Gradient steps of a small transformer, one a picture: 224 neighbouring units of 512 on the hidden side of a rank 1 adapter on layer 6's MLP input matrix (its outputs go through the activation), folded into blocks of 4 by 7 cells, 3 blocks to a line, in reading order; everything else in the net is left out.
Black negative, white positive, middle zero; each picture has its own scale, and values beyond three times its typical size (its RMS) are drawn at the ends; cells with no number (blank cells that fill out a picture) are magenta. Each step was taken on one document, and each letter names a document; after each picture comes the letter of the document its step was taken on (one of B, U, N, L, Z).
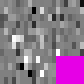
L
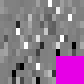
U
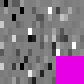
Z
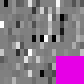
L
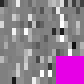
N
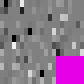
Z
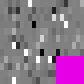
L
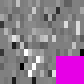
L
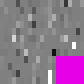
N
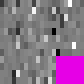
N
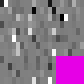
N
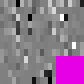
N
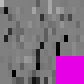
U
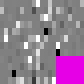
U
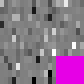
N
